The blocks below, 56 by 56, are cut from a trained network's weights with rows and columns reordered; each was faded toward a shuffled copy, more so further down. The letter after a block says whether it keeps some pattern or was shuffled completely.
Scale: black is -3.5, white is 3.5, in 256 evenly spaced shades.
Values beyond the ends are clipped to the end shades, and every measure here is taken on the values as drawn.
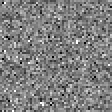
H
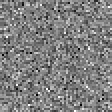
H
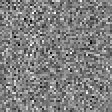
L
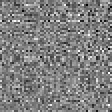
L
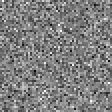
H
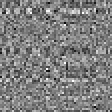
L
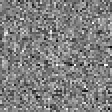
L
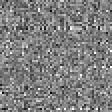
L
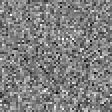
H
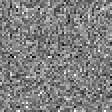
L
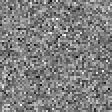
H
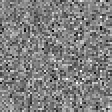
L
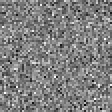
H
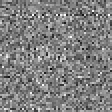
L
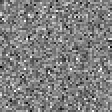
H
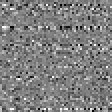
L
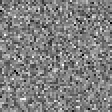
H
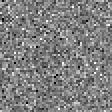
H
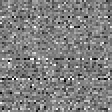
L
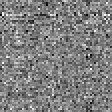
L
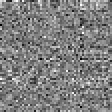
L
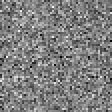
L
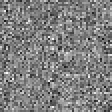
L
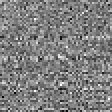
L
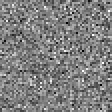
H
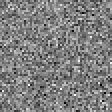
H
